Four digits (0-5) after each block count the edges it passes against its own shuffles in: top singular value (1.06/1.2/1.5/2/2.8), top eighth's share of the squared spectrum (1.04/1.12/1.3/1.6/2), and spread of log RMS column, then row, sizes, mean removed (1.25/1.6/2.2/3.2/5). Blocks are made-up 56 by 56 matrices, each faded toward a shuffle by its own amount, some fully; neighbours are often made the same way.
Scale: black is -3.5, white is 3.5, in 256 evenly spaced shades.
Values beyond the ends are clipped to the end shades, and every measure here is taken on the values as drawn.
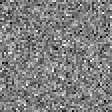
0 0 0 0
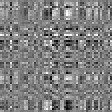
5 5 4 4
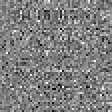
4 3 2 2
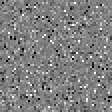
1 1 0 0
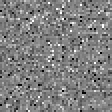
3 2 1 0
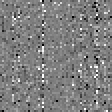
2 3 3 0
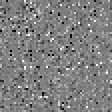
1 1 1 0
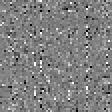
2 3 2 1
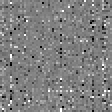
2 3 2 0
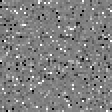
1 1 0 0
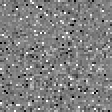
2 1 0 0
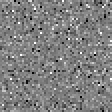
1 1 0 0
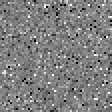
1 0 0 0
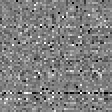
4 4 1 2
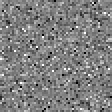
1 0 0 0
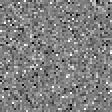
0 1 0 0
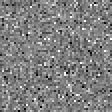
1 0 0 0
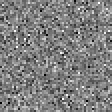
0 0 0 0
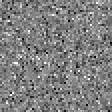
0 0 0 0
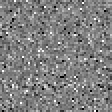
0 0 0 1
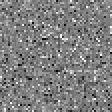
1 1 0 0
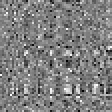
4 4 2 2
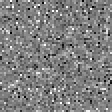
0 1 0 0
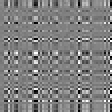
5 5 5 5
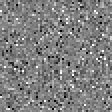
2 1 0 0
